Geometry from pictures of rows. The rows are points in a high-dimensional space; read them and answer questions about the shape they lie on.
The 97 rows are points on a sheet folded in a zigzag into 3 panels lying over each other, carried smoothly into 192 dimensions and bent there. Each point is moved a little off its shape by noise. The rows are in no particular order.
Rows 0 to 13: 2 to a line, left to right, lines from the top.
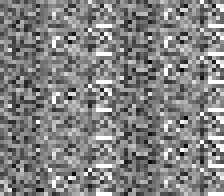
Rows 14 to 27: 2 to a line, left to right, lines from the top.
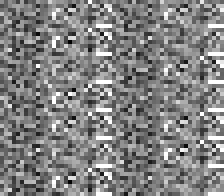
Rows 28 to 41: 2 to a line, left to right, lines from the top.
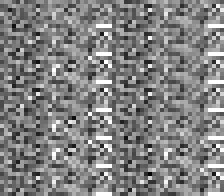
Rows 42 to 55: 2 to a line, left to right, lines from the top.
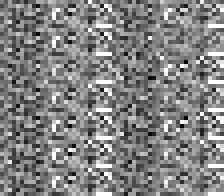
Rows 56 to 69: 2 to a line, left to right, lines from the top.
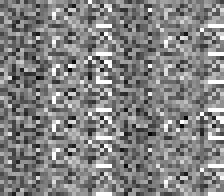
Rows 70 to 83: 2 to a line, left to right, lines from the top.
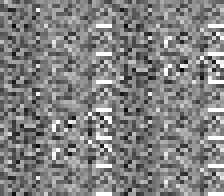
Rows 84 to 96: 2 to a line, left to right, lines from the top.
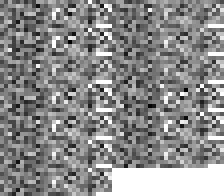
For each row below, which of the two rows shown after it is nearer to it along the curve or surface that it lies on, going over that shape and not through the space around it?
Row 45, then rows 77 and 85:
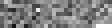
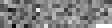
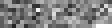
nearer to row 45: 77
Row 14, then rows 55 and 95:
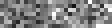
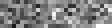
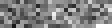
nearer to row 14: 95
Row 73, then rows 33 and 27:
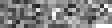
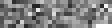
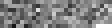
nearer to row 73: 33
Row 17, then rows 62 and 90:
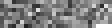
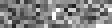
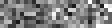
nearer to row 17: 62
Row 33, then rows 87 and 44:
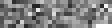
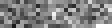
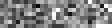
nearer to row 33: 44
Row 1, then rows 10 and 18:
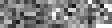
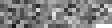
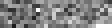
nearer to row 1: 10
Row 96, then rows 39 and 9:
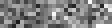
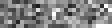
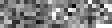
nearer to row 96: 9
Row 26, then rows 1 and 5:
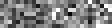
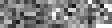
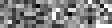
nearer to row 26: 1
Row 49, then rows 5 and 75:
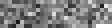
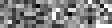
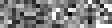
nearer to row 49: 75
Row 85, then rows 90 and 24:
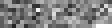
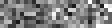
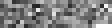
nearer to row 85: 24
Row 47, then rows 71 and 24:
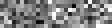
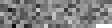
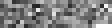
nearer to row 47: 71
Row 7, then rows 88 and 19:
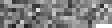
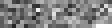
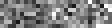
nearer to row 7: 88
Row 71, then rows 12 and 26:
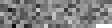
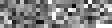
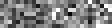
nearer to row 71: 12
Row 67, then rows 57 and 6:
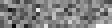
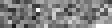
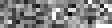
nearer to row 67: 57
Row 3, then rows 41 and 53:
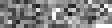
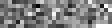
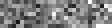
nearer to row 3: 41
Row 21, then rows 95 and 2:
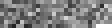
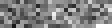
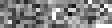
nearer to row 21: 95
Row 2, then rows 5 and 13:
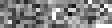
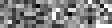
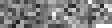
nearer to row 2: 5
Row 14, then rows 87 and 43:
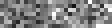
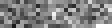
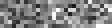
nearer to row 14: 87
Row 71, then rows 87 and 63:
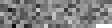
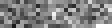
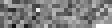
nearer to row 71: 87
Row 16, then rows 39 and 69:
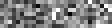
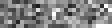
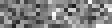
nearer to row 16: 39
